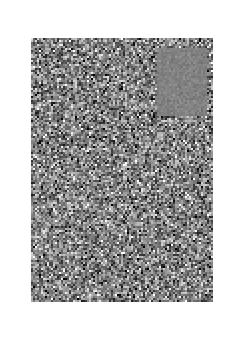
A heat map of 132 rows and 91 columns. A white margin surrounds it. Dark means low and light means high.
Calmest part: top right. Histogram: bell-shaped. Mirror symmetry: none. Stripes: none. Odd patch: calmer, in the top right.
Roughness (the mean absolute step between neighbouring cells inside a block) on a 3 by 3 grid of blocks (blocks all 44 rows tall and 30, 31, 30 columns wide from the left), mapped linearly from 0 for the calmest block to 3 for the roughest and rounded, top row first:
330
333
333
